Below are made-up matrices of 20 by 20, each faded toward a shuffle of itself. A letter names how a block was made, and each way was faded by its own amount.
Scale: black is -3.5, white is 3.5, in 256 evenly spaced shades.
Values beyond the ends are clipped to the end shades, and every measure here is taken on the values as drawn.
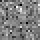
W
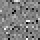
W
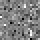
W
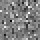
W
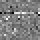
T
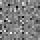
W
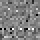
T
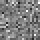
W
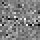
T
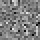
W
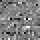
T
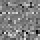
T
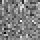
W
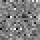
T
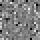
W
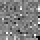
W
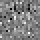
W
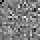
W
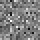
W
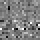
T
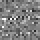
T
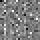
W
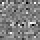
T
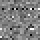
T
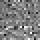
T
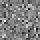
W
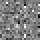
W
